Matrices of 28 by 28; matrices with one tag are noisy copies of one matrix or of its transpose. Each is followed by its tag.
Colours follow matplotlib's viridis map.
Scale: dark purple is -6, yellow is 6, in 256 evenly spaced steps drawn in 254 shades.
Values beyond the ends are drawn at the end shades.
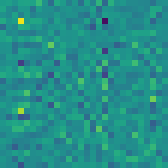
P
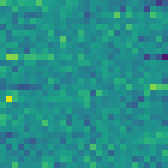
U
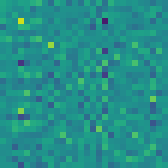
P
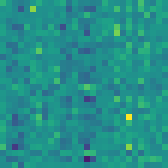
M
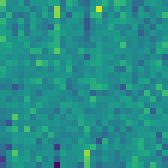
U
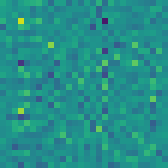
P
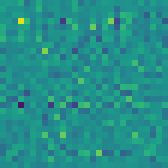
P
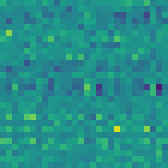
M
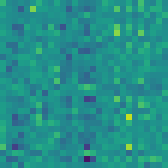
M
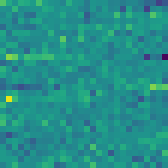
U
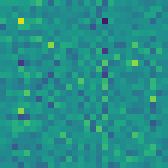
P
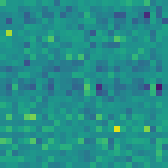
M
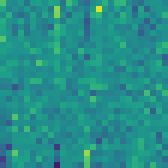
U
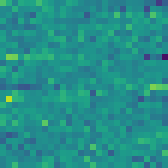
U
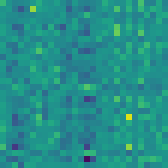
M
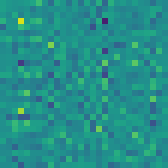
P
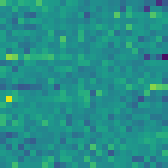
U
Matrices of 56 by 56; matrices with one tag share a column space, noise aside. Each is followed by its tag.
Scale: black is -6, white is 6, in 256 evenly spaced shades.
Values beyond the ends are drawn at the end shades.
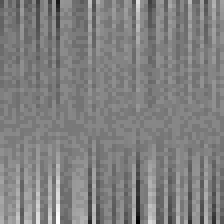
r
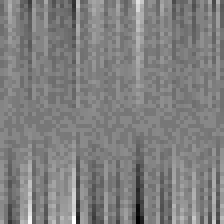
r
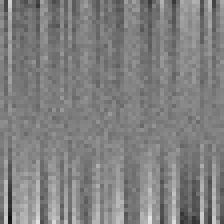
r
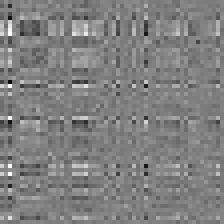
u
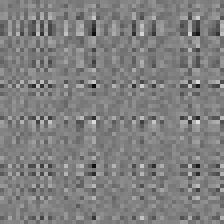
u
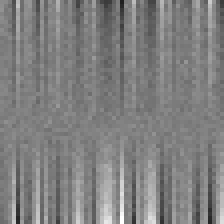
r
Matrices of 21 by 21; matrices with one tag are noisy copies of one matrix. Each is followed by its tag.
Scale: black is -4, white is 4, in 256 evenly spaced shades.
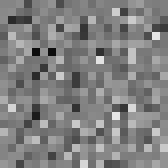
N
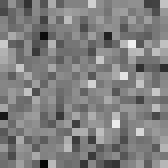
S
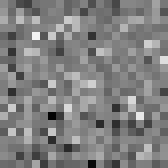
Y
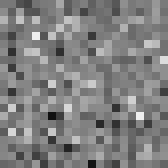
Y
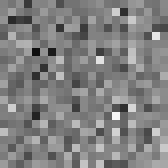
N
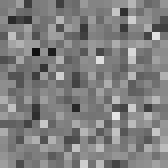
N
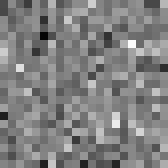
S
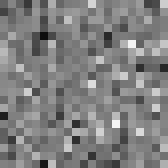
S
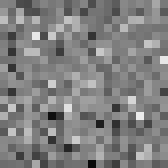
Y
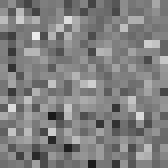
Y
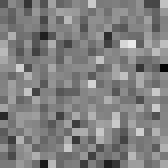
S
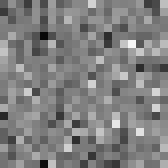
S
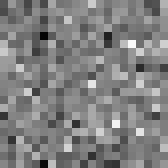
S
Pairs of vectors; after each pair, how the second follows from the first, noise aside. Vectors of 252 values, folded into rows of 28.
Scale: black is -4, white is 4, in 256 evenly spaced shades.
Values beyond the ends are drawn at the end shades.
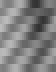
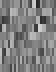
sign-scrambled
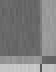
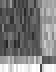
scaled up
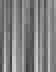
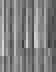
wrapped around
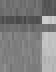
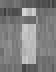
wrapped around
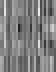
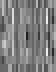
wrapped around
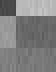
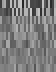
sign-scrambled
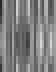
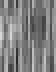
wrapped around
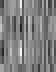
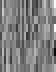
wrapped around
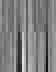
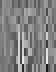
sign-scrambled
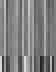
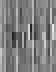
wrapped around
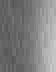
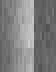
wrapped around
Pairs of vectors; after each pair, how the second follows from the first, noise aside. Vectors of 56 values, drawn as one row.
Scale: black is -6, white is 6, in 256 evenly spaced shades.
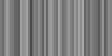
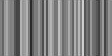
scaled up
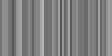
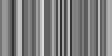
scaled up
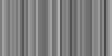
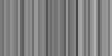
shuffled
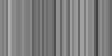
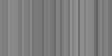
shrunk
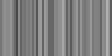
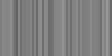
shrunk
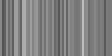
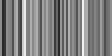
scaled up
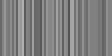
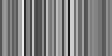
scaled up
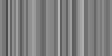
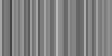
shuffled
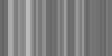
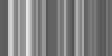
scaled up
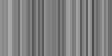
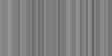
shrunk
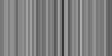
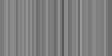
shrunk
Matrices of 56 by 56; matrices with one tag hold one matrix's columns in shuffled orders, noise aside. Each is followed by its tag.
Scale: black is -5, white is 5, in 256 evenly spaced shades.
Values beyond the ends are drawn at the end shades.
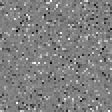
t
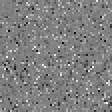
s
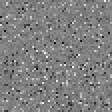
s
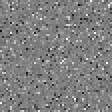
t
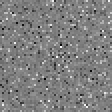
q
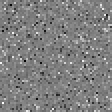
t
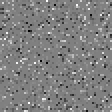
t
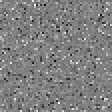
t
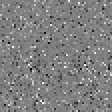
s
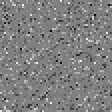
t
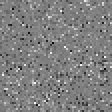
s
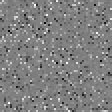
t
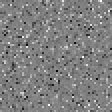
q
